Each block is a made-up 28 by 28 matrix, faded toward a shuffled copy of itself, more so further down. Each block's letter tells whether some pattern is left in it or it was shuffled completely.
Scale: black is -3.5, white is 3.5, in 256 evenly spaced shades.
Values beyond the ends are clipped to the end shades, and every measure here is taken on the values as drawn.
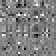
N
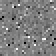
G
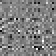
N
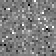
G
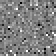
G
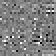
N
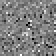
G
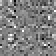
N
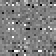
N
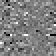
N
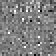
N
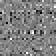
N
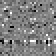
N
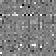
N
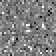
G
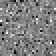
G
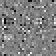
N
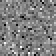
G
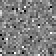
G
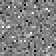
G
